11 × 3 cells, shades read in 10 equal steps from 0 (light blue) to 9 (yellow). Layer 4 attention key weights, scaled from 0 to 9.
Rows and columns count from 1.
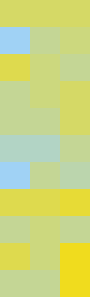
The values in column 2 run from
2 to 7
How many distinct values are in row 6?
2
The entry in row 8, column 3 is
8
